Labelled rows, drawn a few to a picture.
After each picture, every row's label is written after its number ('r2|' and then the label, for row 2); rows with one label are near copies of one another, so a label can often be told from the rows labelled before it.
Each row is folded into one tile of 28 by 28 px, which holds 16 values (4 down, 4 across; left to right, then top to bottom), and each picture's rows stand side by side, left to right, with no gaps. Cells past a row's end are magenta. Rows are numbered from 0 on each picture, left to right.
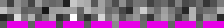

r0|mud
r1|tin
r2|mud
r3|mud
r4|tin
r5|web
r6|tin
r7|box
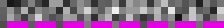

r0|box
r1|box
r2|box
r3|web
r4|mud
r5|mud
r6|web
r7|tin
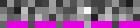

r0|tin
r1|box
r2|tin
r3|web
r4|box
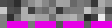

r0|web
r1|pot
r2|pot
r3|mud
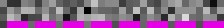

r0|box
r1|mud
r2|web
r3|pot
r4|box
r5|box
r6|pot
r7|box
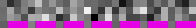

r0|box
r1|pot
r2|mud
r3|web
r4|box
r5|web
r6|box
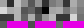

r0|mud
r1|tin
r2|mud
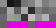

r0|box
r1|pot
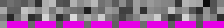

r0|web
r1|mud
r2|mud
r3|pot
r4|tin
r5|pot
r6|mud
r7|box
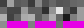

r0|tin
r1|tin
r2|web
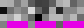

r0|pot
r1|web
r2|pot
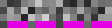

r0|box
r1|pot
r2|box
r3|tin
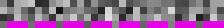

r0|mud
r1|box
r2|pot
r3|tin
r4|tin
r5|pot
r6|web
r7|mud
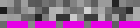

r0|pot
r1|web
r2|mud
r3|mud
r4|tin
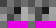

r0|tin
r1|tin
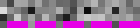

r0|mud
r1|pot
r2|web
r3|pot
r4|pot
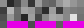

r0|box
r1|tin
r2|pot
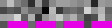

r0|pot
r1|tin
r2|pot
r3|mud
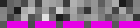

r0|tin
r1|mud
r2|mud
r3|pot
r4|box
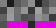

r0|box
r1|box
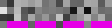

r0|mud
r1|pot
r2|tin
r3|pot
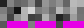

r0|tin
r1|mud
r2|mud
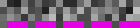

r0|box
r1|tin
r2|box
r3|box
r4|tin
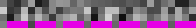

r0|web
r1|box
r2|pot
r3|web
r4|web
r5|tin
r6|box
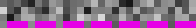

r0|web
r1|tin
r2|web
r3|pot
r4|box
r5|pot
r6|box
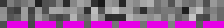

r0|tin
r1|box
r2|mud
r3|box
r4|mud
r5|pot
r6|tin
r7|mud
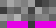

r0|pot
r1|box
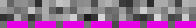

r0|mud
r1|mud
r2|pot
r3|mud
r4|box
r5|mud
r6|mud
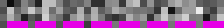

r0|box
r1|mud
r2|web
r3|box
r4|mud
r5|tin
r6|pot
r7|web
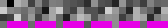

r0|mud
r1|tin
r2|web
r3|tin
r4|tin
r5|tin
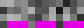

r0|pot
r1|web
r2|box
